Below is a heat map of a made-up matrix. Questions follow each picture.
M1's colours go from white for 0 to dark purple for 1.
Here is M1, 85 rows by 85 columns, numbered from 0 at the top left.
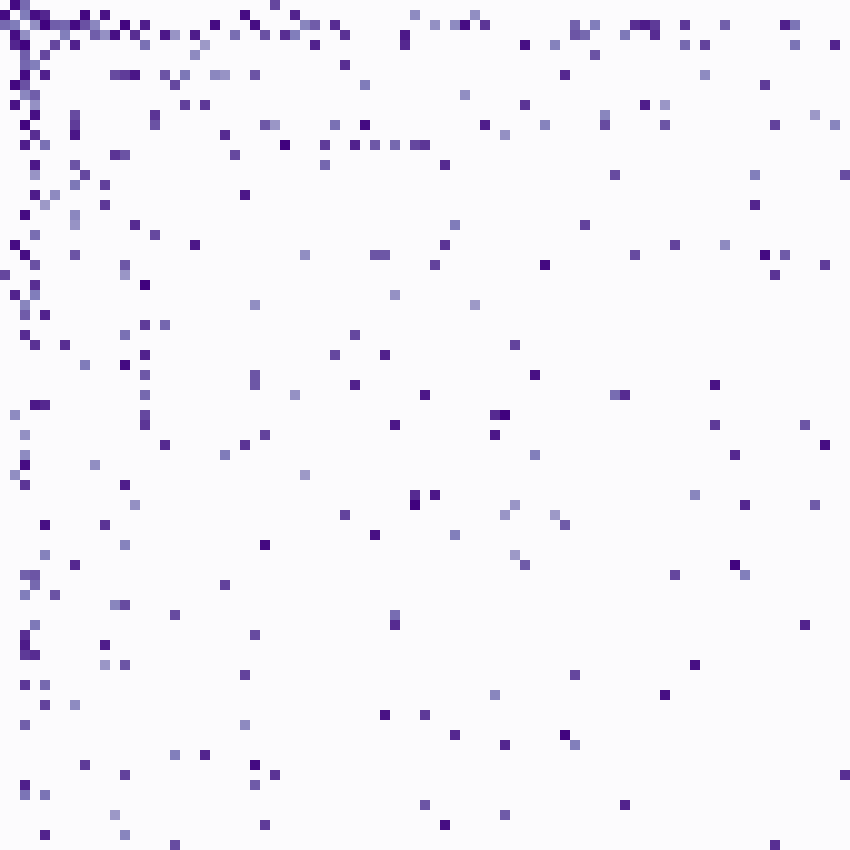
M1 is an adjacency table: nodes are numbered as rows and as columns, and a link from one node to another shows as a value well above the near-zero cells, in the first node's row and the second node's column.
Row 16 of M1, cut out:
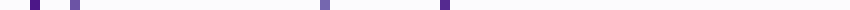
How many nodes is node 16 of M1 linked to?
4
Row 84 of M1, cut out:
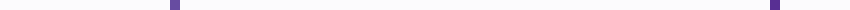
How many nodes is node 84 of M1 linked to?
2
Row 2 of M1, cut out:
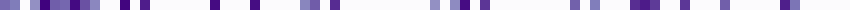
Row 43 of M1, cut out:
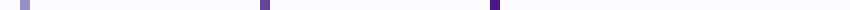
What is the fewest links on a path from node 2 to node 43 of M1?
1
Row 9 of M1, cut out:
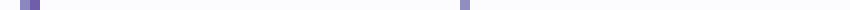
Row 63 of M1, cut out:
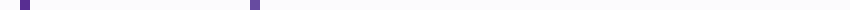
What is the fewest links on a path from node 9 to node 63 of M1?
2
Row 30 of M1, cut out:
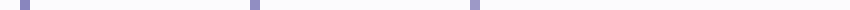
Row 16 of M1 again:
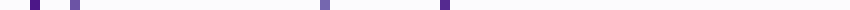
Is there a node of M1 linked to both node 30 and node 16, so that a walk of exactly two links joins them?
no
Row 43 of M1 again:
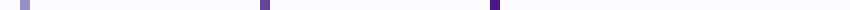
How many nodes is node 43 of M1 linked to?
3
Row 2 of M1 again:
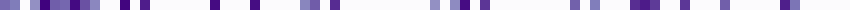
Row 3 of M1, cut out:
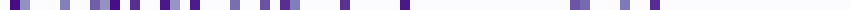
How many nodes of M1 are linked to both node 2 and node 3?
5
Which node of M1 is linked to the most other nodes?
node 2
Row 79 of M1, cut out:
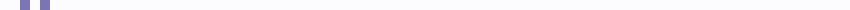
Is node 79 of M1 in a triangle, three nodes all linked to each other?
yes
